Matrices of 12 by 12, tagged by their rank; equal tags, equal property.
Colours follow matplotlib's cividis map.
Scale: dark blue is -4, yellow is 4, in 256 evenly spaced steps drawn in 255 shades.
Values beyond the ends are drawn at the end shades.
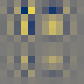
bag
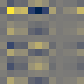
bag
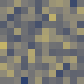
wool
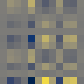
bag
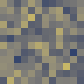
wool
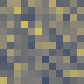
wool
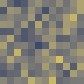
wool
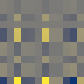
bag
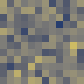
wool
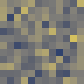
wool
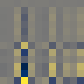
bag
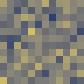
wool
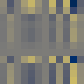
bag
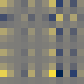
bag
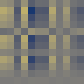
bag
